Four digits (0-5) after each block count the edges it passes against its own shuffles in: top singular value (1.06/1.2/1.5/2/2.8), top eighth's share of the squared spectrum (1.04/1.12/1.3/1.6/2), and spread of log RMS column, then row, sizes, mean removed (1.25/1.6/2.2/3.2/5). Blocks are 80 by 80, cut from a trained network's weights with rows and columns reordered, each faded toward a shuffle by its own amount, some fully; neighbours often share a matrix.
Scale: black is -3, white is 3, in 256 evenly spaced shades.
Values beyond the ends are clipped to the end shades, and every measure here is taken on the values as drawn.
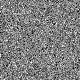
0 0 0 0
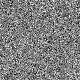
0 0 0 0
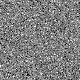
0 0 0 0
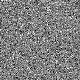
2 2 1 0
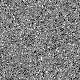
0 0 0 0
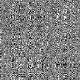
4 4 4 2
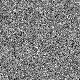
0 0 0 0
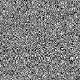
4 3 3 2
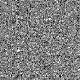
3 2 2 1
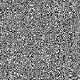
3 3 3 1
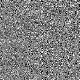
3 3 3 1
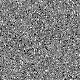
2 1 1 0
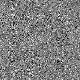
2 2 2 1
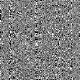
3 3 4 1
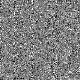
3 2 3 0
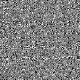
2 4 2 3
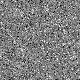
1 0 0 0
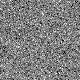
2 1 1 0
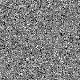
2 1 1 0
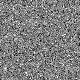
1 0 0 0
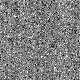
1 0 0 0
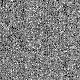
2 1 0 0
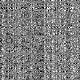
4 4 1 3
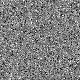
1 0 0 0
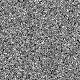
2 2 0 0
